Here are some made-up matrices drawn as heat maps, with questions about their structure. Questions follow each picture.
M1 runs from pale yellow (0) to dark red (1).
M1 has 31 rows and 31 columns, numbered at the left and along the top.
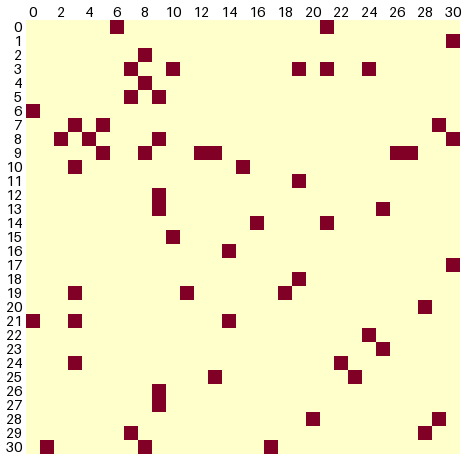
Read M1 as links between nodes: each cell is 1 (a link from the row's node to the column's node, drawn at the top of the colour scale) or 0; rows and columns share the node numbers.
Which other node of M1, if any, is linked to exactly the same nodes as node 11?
node 18
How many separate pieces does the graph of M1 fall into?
1
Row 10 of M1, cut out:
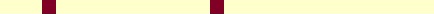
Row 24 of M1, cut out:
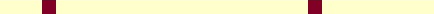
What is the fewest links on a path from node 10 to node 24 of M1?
2
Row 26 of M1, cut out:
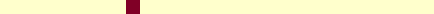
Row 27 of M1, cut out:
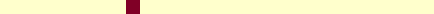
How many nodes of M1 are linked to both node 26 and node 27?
1
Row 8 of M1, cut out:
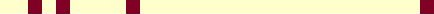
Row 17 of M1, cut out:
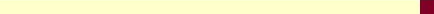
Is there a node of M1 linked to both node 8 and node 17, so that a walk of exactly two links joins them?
yes
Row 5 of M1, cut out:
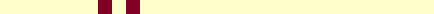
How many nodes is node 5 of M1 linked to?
2
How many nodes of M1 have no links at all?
0
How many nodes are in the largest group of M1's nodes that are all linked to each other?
2
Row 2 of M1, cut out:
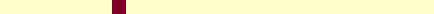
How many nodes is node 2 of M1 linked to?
1
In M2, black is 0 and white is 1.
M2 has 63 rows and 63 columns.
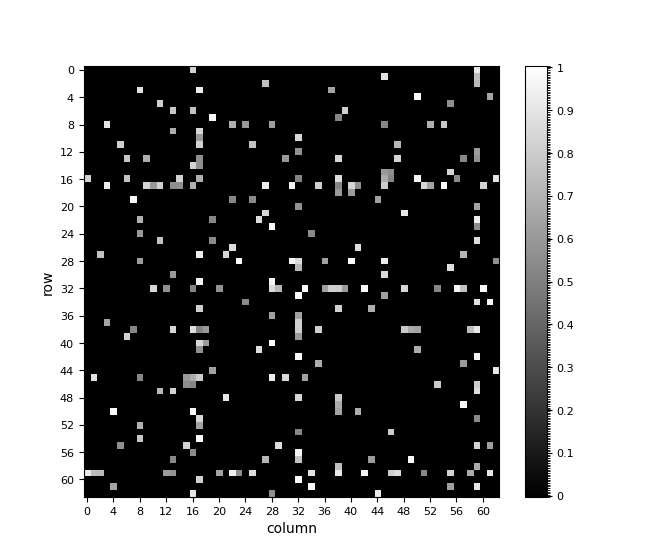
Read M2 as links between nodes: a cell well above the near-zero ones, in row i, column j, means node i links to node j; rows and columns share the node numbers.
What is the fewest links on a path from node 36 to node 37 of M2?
2
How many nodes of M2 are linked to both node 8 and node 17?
4
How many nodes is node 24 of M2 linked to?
2
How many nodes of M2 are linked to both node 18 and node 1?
0
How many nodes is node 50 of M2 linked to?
4
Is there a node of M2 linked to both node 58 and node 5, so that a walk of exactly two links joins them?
no
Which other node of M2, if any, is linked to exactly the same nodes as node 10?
node 60
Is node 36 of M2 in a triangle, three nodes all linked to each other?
yes
